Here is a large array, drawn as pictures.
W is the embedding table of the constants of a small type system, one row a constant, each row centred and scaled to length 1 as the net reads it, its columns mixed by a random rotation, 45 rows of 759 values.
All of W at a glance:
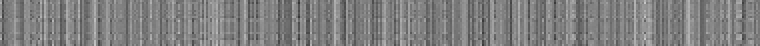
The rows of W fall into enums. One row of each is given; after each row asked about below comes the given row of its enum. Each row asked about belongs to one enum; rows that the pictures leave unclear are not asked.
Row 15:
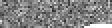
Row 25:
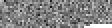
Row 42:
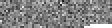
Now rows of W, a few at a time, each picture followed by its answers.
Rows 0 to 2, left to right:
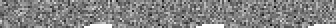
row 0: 15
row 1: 25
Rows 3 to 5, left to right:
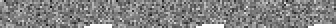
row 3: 25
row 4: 25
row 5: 42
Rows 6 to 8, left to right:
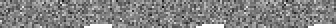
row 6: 42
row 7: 25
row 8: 42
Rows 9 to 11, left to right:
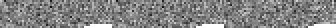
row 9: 25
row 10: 25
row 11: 15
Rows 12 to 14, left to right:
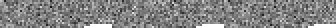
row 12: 25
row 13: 42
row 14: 25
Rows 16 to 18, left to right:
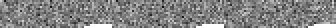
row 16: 25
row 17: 25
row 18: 15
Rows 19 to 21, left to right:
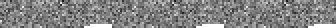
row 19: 42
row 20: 42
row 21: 42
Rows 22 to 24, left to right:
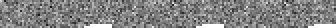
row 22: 25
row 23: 42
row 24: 42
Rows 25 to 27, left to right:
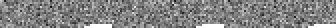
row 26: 42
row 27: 25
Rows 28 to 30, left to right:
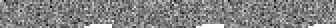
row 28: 25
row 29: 42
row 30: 25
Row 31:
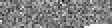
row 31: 42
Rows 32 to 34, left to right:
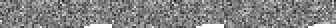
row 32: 42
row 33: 42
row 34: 15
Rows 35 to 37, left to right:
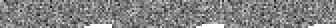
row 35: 25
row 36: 15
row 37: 25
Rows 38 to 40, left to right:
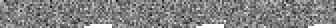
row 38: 25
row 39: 25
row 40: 42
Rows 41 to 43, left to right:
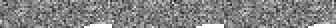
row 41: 15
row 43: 15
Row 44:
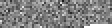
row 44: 42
